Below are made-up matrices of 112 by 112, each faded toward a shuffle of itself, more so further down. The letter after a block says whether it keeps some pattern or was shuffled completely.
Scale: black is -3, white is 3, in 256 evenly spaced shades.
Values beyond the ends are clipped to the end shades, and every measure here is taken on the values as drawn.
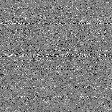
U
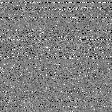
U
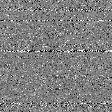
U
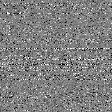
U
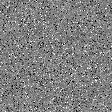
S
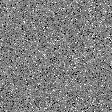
S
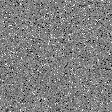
S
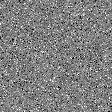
S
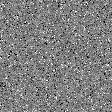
S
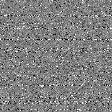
U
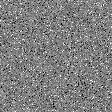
S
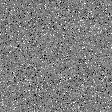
S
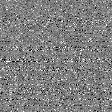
U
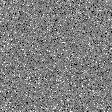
S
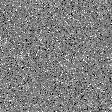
S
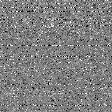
U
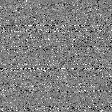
U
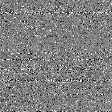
U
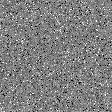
S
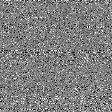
U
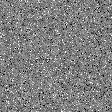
S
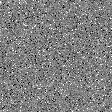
S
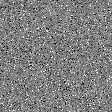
S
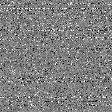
U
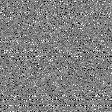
U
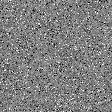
S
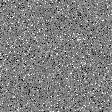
S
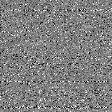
U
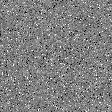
S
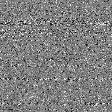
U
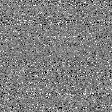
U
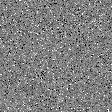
S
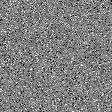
S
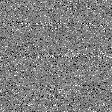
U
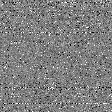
U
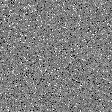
S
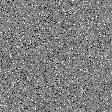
S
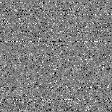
U
